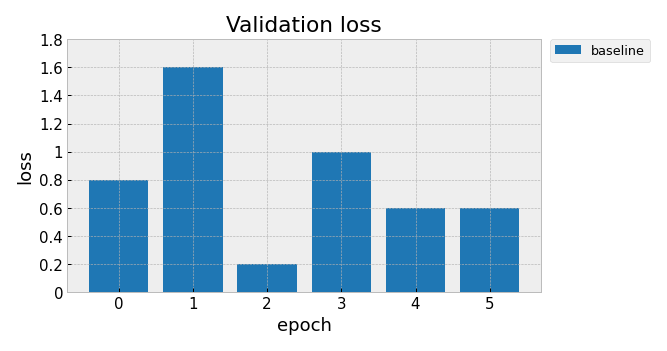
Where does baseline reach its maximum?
1
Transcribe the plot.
Title: Validation loss
x-axis: epoch, ticks 0 1 2 3 4 5
y-axis: loss, ticks 0 0.2 0.4 0.6 0.8 1 1.2 1.4 1.6 1.8
Legend: baseline
Values:
baseline: 0.8 1.6 0.2 1 0.6 0.6
